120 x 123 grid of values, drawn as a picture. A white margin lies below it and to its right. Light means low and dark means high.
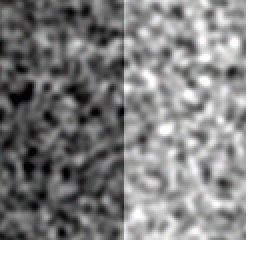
Grain: blotchy. Seam: vertical, 50% of the way across, the left part higher. Lone odd cells: none. Average level on the scale: 50%.
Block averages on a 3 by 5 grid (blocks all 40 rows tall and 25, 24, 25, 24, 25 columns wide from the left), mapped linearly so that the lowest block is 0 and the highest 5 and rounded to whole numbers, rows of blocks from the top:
44210
54300
54201
